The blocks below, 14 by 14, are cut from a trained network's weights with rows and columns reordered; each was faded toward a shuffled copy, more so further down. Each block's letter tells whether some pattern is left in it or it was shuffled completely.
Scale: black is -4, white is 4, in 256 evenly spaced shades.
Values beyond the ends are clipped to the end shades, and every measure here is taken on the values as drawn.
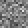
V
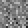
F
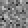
V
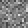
V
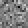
F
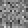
F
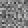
F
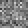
F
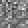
F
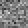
V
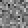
V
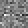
F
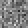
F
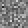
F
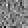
F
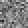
V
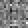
F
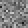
V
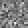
V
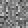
F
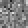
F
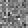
V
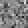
V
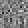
F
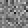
F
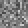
V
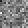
V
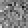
V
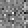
F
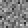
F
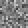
V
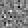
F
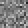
F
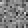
F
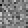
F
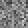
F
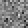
V
